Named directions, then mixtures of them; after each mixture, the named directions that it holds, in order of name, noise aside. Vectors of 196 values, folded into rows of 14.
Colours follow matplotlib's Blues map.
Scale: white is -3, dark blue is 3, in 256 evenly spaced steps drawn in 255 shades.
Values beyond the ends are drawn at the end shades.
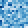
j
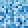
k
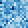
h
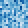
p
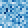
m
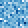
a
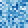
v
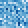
a, m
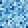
h, k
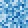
m, p, v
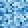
h, j, k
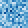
m, v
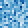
p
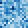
h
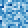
j, k, p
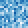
k, p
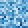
a, k, m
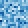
a, j, k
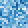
a, p, v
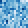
h, p, v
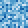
k, p, v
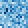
m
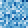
a, h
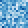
v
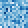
m, v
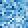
h, p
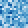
j, m, v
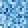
m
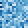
h, j, v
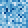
h, m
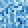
a, k, p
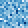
a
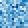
k, v
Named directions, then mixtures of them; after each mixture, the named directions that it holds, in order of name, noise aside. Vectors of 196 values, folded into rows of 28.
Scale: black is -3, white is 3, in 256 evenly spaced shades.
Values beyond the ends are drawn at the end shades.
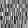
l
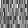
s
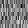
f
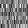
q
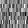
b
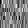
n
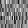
l, n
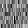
l, q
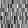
l, s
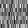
q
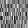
l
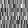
f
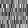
q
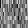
s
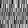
n, q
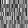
l, s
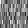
b, s
